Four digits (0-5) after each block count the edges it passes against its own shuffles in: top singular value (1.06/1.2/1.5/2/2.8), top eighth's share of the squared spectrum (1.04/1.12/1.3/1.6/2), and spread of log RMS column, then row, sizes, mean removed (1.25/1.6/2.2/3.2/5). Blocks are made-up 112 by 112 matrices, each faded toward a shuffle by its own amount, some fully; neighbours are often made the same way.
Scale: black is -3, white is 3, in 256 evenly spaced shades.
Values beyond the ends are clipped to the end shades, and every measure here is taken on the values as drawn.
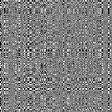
5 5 4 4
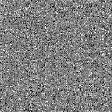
4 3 2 1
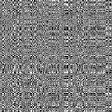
5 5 4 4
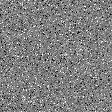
1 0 0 0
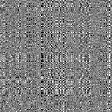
5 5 4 3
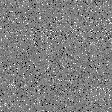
3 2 0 1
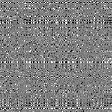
5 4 3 4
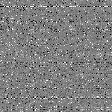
4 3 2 2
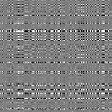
5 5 4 5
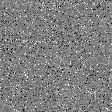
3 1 0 0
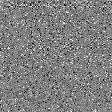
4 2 0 2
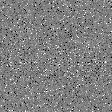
3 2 0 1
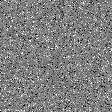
1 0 0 0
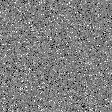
1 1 0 0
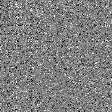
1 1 2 2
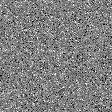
2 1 0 0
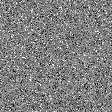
0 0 0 0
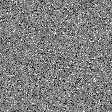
0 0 0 0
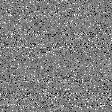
1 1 0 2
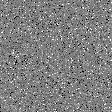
0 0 0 0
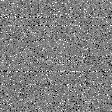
2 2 0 3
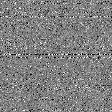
2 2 0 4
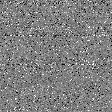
1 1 0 2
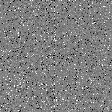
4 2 1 0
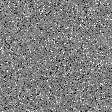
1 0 0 0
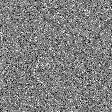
2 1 0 0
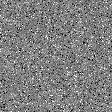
0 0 0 0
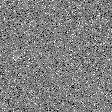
1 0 0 0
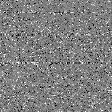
3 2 0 2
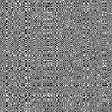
5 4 4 4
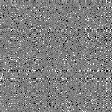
5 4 2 3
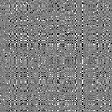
5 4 4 3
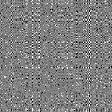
5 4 3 3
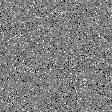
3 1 0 0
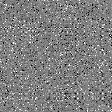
4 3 1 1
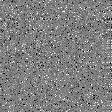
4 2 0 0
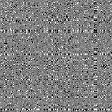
5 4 3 3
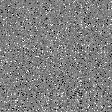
3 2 1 1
